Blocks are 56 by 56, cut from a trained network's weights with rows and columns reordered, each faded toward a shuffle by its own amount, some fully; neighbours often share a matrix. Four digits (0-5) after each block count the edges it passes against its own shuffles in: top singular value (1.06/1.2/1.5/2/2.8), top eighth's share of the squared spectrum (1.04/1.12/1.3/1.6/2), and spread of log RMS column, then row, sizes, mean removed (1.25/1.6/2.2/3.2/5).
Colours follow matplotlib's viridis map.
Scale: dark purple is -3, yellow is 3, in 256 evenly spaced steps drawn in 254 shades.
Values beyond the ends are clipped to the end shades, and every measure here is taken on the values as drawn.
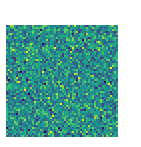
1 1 0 0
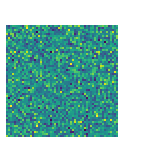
0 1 0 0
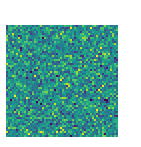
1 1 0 0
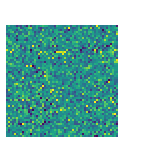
2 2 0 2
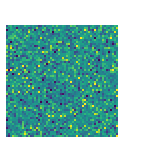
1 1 0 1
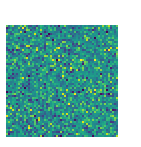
2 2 0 1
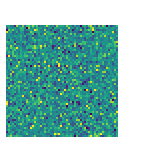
2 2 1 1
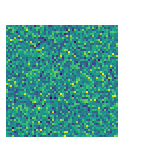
1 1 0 0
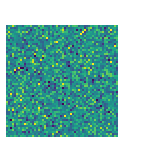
0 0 0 0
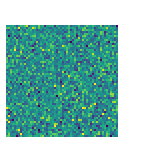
0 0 0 0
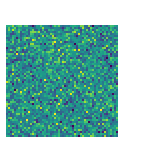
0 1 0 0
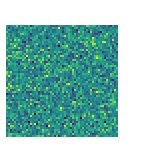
2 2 0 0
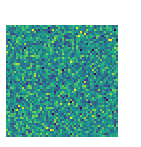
0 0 0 0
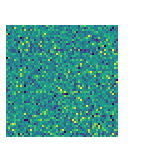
2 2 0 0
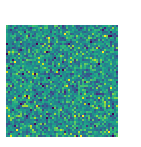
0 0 0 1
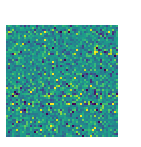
3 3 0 2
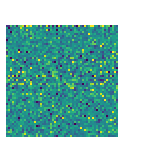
3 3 0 2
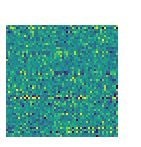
4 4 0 3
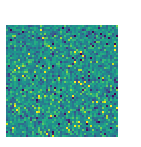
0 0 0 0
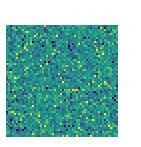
1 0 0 0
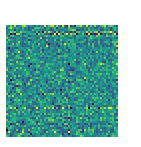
4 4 1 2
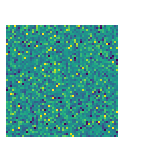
1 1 0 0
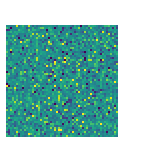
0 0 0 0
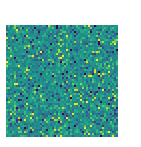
1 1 1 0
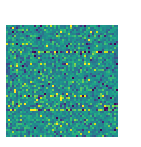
3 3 0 2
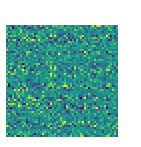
3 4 2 3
